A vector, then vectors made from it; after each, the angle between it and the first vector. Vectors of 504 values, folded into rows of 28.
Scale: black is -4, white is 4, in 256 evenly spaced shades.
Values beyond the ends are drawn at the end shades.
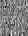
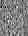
partly aligned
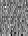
nearly opposite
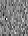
partly aligned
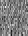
nearly opposite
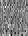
nearly opposite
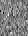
orthogonal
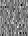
partly aligned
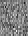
partly aligned
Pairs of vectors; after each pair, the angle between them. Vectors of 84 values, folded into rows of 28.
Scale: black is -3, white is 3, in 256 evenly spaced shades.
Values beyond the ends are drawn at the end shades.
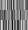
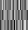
orthogonal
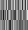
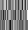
nearly parallel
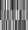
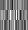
partly aligned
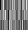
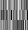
orthogonal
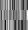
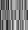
partly opposed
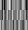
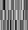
partly aligned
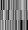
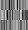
orthogonal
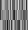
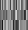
orthogonal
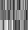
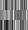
nearly opposite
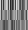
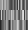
orthogonal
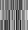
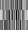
nearly parallel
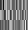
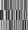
nearly opposite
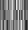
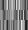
nearly parallel
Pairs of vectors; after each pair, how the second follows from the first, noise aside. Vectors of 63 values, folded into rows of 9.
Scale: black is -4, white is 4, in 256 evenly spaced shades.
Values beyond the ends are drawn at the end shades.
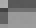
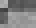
copied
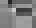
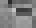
copied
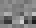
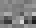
copied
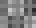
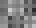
copied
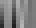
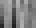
copied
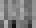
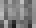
copied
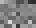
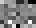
scaled up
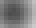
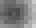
copied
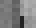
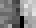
scaled up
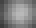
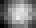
scaled up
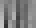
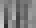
copied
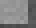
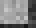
scaled up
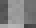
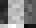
scaled up
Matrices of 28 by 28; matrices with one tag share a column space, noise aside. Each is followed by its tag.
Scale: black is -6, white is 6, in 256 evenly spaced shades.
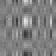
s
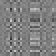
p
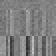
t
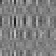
s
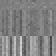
t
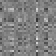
p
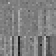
t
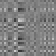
p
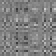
p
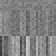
t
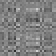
p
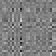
p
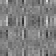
s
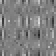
s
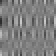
s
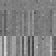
t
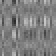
s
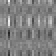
s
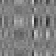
s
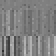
t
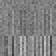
t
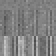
t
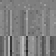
t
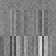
t
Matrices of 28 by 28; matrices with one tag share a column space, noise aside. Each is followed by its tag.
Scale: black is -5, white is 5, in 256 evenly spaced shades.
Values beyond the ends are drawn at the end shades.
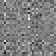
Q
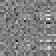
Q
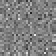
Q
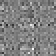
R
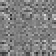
Q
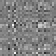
R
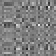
R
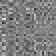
Q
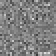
Q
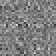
R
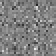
R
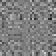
Q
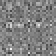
R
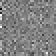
Q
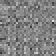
R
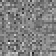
Q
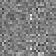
Q
